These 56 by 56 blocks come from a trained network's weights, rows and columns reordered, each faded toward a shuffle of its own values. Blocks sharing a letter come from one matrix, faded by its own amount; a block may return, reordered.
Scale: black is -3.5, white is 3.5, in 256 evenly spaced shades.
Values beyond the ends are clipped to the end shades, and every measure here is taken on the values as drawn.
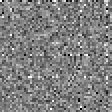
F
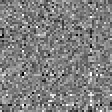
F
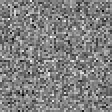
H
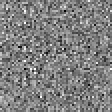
F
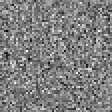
H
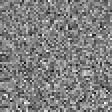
H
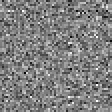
F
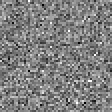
F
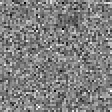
H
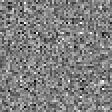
F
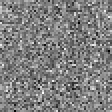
H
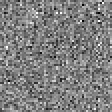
F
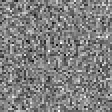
H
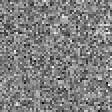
H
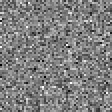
F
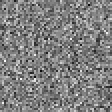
H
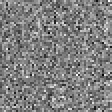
H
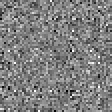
F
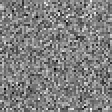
H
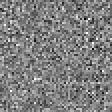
F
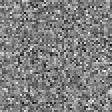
H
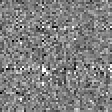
F
